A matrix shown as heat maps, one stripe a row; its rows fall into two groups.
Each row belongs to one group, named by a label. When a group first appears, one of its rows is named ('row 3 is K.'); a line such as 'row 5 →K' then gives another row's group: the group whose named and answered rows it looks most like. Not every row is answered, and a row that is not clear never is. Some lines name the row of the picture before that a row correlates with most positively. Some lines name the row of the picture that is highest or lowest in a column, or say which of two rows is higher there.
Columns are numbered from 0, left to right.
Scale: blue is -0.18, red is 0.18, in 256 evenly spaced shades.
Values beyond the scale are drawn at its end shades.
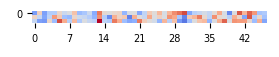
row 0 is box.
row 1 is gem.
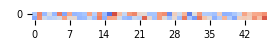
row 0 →box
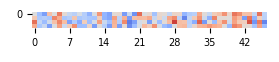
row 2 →gem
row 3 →gem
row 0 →gem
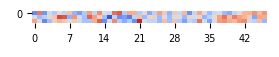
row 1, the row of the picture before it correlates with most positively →0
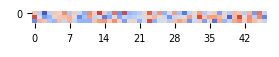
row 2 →box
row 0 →gem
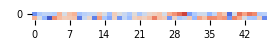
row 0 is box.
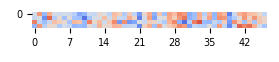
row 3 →box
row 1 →box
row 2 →gem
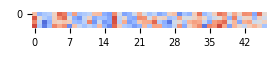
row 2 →gem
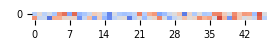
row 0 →gem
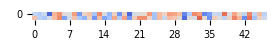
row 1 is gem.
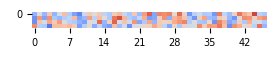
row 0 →box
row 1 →box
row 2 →box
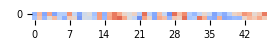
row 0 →box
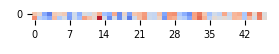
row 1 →gem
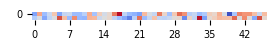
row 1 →gem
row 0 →box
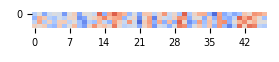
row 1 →box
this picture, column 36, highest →2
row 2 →box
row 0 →box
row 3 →box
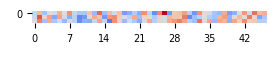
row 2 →box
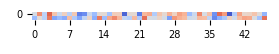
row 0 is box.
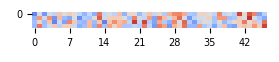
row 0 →box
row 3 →box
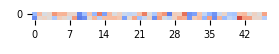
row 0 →box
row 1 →box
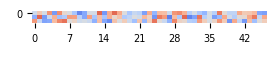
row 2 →gem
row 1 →box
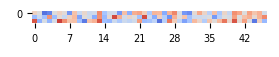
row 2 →gem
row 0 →gem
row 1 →box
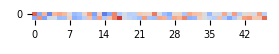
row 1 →box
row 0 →gem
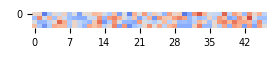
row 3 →gem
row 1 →box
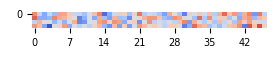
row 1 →gem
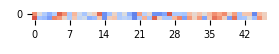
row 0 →gem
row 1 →gem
